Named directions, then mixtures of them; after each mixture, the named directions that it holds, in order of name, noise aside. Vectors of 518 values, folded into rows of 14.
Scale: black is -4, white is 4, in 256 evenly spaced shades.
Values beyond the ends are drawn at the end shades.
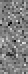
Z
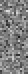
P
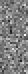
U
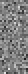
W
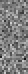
P, U, W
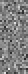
W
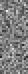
P, U, W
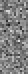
P, Z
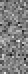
P, W, Z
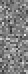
U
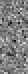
Z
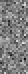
U, W, Z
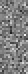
U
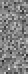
W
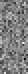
U, W, Z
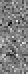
Z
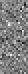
P, U, Z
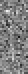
P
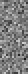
P, W, Z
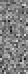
U, W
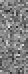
P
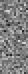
P, Z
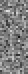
P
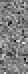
W, Z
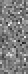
Z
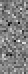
P, Z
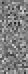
W, Z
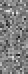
P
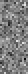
U, W, Z
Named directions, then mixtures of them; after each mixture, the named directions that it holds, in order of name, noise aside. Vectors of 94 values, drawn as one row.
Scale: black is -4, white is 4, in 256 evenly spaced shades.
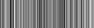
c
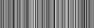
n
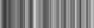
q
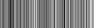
c, n, q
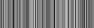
n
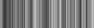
q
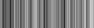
c, q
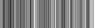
c, n, q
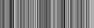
c, n, q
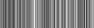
n, q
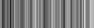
c, q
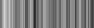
q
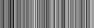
c, n, q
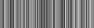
c, n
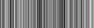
c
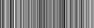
c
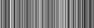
c, n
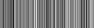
c, n, q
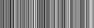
c, n, q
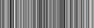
c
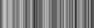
q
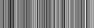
c, n, q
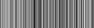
c, n, q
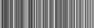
n, q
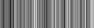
c, n, q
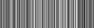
c, n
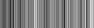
c, n, q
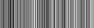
c, n, q
